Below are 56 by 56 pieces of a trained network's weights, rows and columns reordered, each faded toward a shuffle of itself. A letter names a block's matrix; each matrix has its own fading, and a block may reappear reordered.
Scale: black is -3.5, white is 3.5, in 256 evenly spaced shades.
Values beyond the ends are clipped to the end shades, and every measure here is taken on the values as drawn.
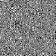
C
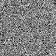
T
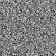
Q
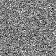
T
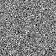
T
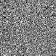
Q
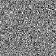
C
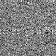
Q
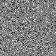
C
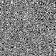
C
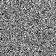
T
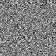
Q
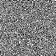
T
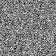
T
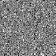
C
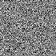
Q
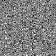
C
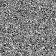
T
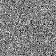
T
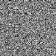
Q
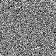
T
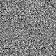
Q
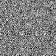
Q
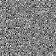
C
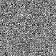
Q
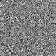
Q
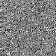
C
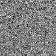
Q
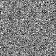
Q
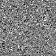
C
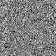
C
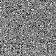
C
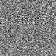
Q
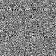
Q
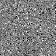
C
